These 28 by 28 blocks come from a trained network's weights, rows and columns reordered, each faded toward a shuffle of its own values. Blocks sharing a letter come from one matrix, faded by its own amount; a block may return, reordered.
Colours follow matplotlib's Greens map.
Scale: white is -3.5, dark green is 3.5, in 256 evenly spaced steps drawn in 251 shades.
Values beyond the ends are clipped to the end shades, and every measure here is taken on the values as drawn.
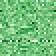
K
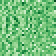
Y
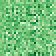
Y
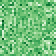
Y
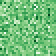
Y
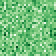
Y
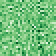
Y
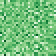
Y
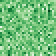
Y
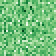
Y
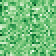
Y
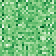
Y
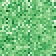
Y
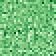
K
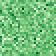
K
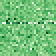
K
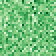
Y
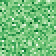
K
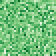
K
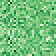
Y
